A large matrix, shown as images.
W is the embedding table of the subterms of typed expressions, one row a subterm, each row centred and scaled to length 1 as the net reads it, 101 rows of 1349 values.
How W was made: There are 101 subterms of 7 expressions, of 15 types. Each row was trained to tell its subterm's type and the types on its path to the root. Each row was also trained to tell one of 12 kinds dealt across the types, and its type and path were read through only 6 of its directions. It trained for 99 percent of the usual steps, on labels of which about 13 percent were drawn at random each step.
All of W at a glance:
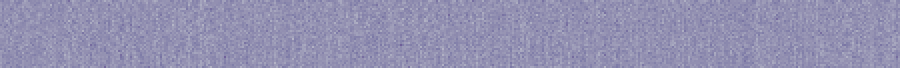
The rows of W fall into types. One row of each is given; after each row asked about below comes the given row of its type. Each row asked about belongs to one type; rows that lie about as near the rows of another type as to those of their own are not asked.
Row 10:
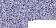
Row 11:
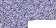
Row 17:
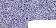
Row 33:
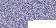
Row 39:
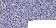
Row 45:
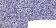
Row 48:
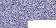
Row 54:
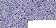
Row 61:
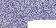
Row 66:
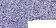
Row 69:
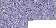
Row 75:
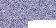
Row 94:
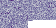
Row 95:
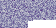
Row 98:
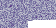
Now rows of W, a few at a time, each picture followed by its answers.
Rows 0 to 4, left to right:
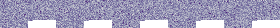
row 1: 66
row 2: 94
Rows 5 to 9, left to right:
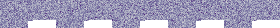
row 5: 94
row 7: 54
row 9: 61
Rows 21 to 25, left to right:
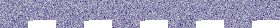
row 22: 94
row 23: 95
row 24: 98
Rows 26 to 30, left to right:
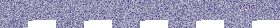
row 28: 39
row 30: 39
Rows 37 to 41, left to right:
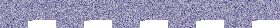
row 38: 75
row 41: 69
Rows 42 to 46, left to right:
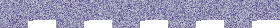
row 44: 10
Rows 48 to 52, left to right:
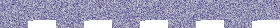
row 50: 61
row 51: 33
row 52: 75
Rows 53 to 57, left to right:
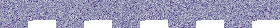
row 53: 61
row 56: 11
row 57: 95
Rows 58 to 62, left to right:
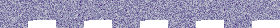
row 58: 75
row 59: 75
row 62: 98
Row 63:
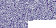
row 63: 17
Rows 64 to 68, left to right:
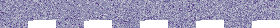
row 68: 66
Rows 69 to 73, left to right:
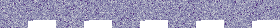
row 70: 69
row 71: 48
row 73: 45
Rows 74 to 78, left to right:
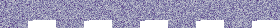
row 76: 69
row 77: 61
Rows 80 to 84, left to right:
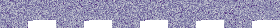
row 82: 10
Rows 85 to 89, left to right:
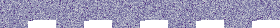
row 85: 95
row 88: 17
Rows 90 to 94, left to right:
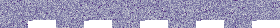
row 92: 39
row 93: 39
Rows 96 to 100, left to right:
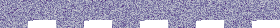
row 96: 69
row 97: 10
